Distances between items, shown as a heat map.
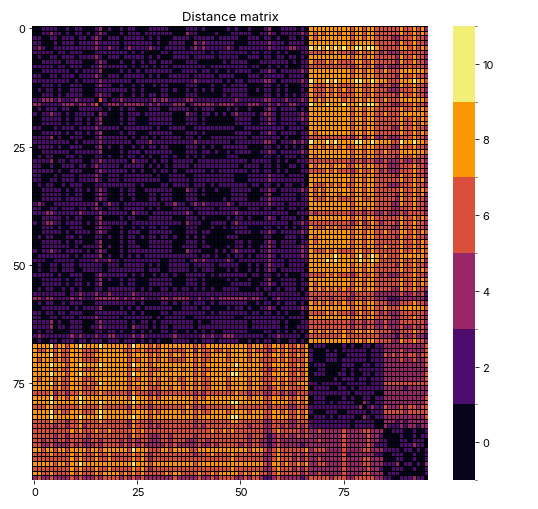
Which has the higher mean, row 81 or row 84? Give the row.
81
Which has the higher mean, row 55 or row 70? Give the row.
70
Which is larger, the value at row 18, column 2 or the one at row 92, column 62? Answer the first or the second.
the second
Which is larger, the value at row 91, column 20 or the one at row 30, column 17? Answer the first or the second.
the first
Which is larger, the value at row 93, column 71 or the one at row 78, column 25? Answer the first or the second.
the second
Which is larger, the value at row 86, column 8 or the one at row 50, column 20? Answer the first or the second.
the first
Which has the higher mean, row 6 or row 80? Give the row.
80
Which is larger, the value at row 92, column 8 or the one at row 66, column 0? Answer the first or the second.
the first
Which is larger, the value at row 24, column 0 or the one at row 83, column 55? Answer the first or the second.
the second
